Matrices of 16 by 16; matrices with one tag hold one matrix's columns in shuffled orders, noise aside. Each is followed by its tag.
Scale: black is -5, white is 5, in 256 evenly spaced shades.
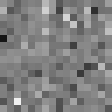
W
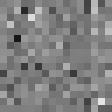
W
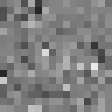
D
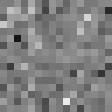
W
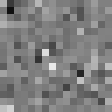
D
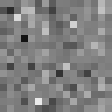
W
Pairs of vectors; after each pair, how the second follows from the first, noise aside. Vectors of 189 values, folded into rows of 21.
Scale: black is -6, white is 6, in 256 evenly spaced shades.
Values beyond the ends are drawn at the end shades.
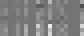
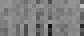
negated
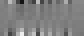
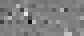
shuffled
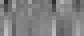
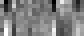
scaled up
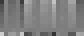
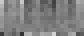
negated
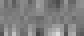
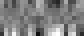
scaled up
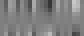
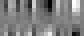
scaled up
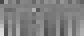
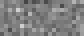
shuffled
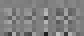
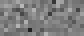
shuffled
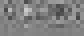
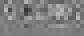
negated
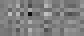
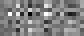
scaled up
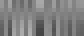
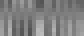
negated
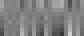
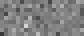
shuffled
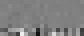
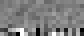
scaled up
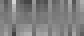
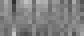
negated
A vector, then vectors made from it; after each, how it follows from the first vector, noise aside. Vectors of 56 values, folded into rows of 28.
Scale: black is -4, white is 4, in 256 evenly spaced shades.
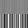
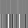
partly zeroed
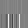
partly zeroed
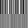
reversed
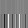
partly zeroed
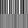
reversed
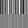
reversed
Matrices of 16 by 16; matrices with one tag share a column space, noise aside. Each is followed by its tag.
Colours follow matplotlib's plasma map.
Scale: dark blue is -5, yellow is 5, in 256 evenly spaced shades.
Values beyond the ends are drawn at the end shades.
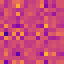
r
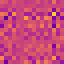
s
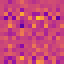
s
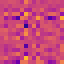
s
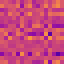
r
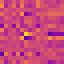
r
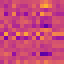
r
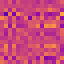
s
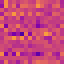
r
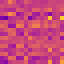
s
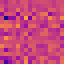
s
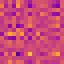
r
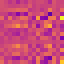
s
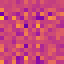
s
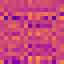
s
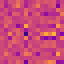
r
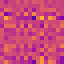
s
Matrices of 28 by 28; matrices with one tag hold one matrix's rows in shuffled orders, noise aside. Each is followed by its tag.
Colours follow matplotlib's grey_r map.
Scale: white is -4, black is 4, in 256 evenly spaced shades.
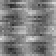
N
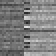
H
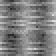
N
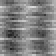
N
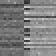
H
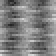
N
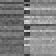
H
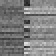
H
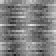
N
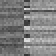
H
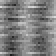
N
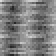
N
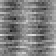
N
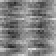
N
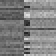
H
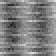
N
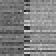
H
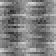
N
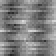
N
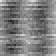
N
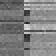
H
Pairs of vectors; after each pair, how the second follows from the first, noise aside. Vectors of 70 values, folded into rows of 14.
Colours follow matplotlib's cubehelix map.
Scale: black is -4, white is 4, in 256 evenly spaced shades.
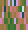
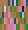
negated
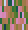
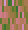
shrunk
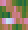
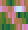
reversed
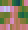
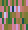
shuffled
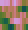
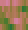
shrunk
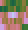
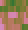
shrunk
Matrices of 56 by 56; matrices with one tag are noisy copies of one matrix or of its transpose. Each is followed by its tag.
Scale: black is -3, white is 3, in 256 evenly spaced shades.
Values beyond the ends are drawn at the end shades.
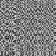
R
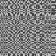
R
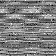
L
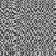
R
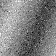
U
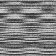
L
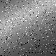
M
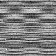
L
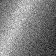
M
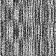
L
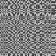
R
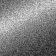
M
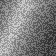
M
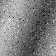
U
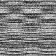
L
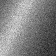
M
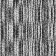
L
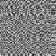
R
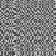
R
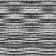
L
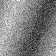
U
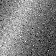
M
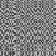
R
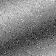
U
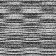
L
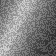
M
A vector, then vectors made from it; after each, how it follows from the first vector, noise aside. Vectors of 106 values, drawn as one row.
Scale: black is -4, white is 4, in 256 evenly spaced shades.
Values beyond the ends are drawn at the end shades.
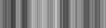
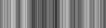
negated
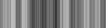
negated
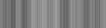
shrunk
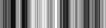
scaled up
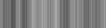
shrunk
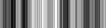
scaled up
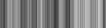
wrapped around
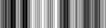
scaled up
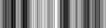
scaled up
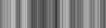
negated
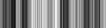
scaled up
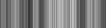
wrapped around
